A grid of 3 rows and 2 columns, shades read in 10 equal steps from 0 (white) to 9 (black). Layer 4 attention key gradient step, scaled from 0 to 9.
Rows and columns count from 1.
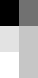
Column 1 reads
9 1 0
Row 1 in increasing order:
5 9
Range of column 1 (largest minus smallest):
9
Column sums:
10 9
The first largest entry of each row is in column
1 2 2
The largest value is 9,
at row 1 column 1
